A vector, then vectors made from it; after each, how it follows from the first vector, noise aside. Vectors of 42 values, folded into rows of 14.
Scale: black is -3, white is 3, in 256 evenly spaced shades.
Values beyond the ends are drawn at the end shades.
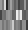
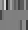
partly zeroed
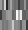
copied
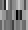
negated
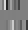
partly zeroed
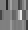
partly zeroed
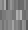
shrunk
